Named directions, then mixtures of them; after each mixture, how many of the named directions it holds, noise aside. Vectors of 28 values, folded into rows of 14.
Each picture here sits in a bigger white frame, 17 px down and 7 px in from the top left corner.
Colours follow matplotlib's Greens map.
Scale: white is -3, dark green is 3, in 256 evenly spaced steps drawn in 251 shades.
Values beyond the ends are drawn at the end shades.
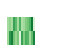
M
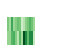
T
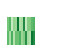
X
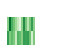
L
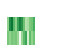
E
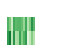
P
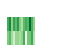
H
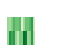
three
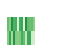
one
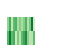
three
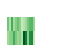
one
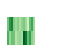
three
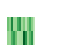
two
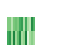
two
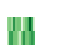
three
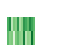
two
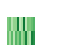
one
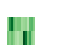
three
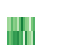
two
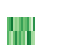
three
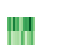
one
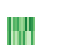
two
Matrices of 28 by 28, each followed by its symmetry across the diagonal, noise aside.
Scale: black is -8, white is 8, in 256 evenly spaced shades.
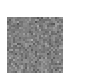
neither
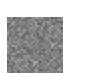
symmetric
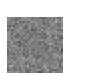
symmetric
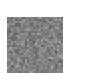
neither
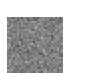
antisymmetric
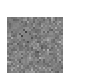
symmetric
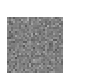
antisymmetric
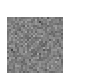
symmetric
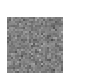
neither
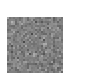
symmetric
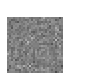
symmetric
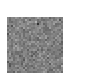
neither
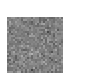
neither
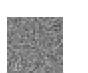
antisymmetric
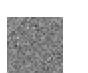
symmetric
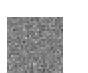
neither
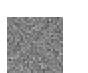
antisymmetric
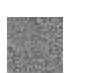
antisymmetric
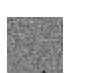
neither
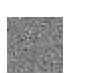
antisymmetric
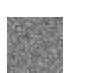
symmetric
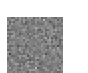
antisymmetric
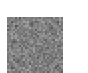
symmetric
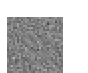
antisymmetric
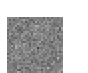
symmetric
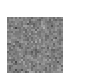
neither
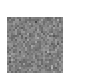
neither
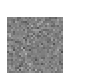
neither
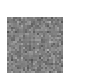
antisymmetric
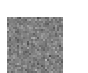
antisymmetric
